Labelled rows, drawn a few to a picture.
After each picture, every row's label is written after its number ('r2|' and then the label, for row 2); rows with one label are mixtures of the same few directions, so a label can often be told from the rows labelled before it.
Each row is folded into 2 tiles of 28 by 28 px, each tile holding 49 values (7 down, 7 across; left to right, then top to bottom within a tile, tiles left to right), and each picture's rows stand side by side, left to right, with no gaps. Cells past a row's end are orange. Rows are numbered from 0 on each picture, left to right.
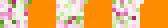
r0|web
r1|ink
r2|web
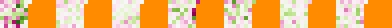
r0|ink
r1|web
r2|ink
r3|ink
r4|web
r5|web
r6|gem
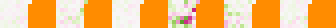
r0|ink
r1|ink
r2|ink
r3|ink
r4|web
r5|ink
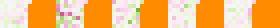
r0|ink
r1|web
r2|ink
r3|ink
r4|ink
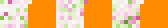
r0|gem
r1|ink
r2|ink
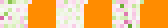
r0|gem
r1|web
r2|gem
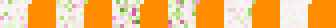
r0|gem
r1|ink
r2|gem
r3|web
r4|ink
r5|gem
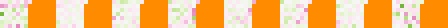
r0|web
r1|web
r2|gem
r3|ink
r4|ink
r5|ink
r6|web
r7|gem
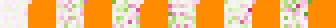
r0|ink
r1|ink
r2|ink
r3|web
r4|ink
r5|ink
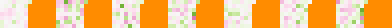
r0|web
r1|web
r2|gem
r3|ink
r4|web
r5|ink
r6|ink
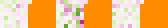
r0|ink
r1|gem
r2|web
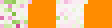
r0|gem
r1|gem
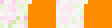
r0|ink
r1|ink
